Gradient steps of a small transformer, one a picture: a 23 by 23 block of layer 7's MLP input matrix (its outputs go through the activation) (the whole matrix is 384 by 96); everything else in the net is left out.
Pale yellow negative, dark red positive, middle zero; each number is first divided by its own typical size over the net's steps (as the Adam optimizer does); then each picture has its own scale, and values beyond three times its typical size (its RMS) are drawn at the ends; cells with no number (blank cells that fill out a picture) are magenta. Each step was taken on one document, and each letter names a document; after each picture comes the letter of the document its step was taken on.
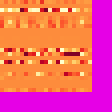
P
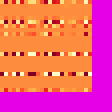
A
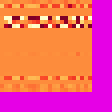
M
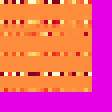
A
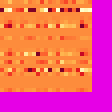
P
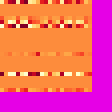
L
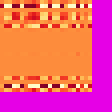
M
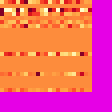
L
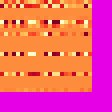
A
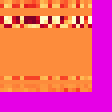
M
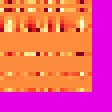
P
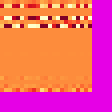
M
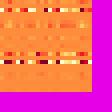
P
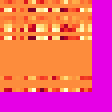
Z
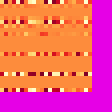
A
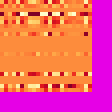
A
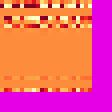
M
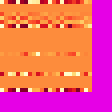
L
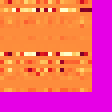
P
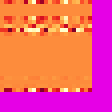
Z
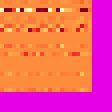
P
